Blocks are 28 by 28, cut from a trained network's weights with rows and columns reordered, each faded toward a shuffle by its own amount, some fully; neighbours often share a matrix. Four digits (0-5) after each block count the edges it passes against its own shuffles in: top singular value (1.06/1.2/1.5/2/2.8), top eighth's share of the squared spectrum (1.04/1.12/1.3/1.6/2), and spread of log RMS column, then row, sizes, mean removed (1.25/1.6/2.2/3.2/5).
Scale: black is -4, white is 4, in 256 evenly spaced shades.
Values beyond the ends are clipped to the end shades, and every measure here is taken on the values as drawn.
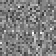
0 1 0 0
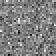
1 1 0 0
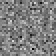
1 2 1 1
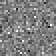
0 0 0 0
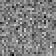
0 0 0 0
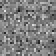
2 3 0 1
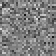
3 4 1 1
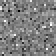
0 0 0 0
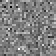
0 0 0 0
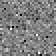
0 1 0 0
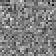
0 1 0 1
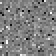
0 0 0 0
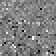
1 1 1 1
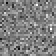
0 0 0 0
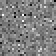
0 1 0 0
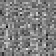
3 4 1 2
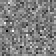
0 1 0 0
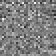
3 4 0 2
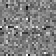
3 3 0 2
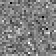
0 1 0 0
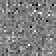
2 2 0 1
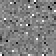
1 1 0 0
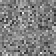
1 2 0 2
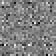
3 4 0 2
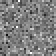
0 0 0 1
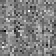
2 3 0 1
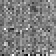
3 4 0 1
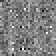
2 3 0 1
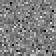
1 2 0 0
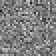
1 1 0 0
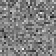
1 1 0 0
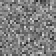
0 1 0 0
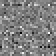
2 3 0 2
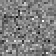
1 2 0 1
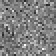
1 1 0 0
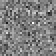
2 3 1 1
